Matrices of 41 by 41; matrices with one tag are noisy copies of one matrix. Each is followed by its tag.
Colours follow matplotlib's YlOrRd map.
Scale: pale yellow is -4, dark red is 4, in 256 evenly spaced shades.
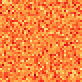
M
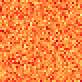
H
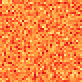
M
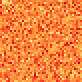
M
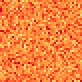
H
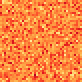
M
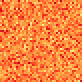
H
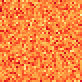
H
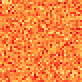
M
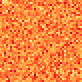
M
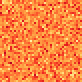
M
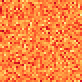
H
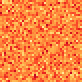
M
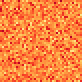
H
